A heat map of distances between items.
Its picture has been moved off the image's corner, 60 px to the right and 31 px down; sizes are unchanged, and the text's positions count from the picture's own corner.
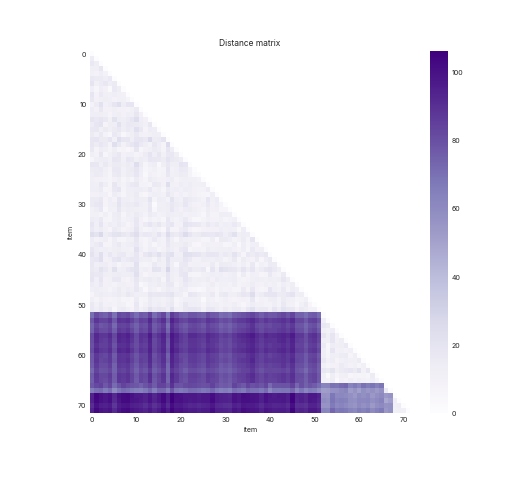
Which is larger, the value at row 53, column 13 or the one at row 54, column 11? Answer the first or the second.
the first
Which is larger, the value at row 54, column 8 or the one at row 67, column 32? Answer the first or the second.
the first
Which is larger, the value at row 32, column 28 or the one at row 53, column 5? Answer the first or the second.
the second
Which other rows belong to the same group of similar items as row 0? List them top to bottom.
1, 2, 3, 4, 5, 6, 7, 8, 9, 10, 11, 12, 13, 14, 15, 16, 17, 18, 19, 20, 21, 22, 23, 24, 25, 26, 27, 28, 29, 30, 31, 32, 33, 34, 35, 36, 37, 38, 39, 40, 41, 42, 43, 44, 45, 46, 47, 48, 49, 50, 51
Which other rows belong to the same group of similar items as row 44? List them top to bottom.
0, 1, 2, 3, 4, 5, 6, 7, 8, 9, 10, 11, 12, 13, 14, 15, 16, 17, 18, 19, 20, 21, 22, 23, 24, 25, 26, 27, 28, 29, 30, 31, 32, 33, 34, 35, 36, 37, 38, 39, 40, 41, 42, 43, 45, 46, 47, 48, 49, 50, 51
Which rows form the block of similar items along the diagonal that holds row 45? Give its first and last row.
0 to 51
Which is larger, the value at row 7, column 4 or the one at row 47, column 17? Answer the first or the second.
the second
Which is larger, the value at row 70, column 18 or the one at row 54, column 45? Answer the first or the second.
the first
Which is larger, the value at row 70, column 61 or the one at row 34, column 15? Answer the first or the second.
the first
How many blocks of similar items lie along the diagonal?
4
